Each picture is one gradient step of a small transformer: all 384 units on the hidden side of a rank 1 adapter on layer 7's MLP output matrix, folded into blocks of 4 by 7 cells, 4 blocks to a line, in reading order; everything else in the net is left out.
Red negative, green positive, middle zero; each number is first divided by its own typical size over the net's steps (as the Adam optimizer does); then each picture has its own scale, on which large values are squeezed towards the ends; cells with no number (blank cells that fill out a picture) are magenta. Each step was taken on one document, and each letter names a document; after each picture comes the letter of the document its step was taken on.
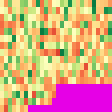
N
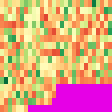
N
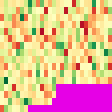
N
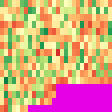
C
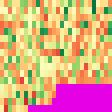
N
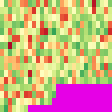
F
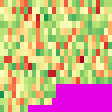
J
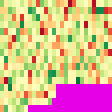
C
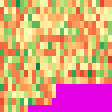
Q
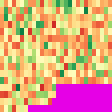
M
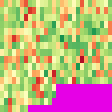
C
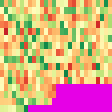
M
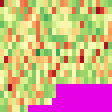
J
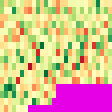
J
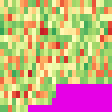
F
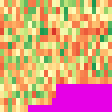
F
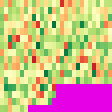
C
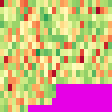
J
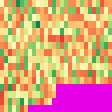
Q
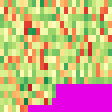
M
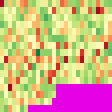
J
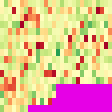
J
